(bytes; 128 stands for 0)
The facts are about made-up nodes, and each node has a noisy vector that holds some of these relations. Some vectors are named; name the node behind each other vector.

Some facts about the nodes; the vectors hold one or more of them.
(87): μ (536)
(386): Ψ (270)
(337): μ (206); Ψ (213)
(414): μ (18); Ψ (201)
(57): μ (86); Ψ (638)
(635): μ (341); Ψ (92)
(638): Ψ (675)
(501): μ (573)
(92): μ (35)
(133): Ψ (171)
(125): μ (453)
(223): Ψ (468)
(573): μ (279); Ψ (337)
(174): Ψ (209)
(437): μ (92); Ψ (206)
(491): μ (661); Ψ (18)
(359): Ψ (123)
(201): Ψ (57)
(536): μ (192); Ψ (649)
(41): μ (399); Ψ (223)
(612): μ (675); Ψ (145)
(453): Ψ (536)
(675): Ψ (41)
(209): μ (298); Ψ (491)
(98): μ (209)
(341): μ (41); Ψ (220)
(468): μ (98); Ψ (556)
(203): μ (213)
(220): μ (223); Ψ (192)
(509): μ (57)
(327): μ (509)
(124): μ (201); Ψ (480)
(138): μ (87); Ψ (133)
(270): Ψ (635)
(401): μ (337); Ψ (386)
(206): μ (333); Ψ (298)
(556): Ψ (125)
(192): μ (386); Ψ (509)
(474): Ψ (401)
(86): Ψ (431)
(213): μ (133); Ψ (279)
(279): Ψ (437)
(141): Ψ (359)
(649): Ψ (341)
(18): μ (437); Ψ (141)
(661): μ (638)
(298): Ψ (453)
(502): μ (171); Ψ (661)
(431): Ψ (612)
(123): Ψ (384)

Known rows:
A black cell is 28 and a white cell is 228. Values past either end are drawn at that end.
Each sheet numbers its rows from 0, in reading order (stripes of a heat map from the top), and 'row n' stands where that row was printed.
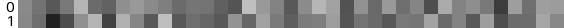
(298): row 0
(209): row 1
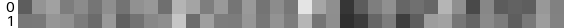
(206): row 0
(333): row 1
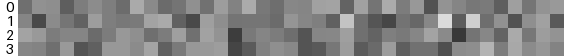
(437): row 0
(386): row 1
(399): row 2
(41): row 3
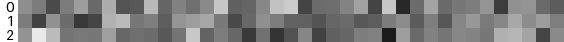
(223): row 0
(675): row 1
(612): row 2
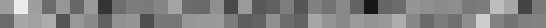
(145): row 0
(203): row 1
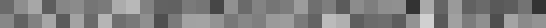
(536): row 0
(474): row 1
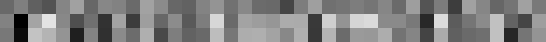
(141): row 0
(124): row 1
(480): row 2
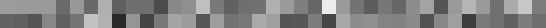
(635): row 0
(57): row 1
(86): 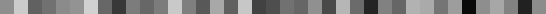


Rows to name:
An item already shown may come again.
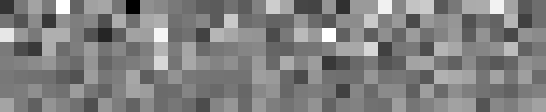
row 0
(661)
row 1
(453)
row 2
(171)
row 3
(201)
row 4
(333)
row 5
(556)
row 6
(87)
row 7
(98)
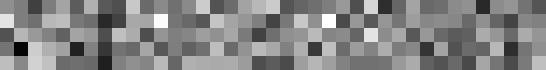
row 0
(223)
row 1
(171)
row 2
(213)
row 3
(480)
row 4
(133)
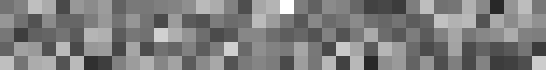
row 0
(401)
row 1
(468)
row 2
(638)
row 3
(509)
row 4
(138)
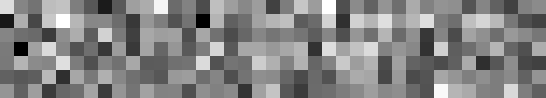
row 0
(171)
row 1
(502)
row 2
(491)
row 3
(124)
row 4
(220)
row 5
(414)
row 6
(125)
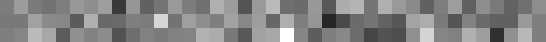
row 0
(327)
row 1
(333)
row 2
(401)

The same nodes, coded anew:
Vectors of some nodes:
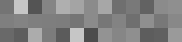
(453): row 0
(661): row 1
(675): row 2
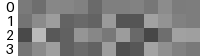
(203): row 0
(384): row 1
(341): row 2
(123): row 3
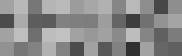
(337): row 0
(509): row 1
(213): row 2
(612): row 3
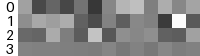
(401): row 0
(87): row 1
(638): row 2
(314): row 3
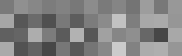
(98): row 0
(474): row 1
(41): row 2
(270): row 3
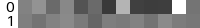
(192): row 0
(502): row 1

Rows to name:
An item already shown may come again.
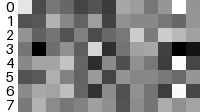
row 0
(386)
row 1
(468)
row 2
(635)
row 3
(414)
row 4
(138)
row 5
(468)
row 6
(138)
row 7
(333)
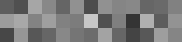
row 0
(125)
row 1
(86)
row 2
(220)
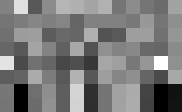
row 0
(298)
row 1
(327)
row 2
(209)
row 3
(556)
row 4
(386)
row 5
(41)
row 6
(414)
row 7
(414)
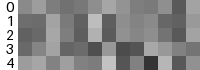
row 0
(399)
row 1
(201)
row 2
(57)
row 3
(491)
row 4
(86)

